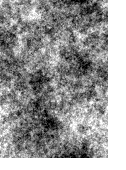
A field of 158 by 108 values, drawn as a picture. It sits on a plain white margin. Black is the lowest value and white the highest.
Grain: blotchy. Histogram: bell-shaped. Slope: none. Mirror symmetry: none.
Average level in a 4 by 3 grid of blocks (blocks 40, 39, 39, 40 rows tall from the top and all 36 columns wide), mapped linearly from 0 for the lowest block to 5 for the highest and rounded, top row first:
4 2 1
1 3 1
2 1 4
3 0 5
